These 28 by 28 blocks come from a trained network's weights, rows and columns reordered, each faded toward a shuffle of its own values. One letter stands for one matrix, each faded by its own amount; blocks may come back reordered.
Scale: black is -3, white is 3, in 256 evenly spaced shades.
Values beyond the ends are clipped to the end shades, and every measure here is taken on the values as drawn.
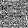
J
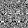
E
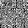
E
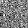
E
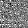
J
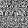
E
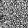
E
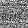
J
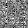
J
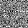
E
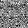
J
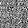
E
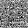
J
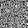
E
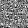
J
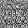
E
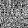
E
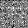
J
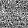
J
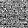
J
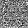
J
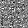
J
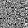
E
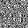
E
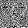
E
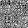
E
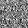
E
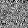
E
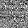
J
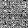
J
